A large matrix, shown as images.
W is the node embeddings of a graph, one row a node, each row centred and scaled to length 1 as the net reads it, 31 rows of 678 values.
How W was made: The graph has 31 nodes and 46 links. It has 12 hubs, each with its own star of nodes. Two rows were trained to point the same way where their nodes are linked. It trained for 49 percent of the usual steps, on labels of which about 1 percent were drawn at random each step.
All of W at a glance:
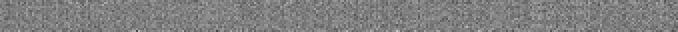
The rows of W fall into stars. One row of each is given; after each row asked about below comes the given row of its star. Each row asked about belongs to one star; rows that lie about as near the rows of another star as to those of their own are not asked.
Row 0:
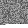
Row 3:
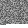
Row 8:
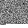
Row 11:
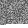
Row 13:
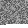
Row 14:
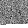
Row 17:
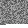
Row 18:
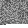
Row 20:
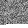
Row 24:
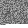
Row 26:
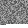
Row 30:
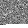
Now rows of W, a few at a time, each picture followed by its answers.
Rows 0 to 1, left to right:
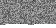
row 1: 20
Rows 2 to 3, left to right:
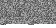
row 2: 11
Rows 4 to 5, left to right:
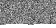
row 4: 17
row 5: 13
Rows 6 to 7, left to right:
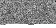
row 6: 24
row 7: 14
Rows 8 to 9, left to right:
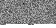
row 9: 30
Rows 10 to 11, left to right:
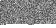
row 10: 13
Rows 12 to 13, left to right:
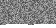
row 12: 0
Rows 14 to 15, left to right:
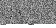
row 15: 8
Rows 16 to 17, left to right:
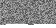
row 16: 30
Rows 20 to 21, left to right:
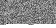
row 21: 24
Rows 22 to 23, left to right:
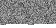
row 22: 26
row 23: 3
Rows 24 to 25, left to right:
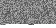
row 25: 14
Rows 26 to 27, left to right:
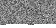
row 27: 17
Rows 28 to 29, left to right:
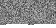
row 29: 18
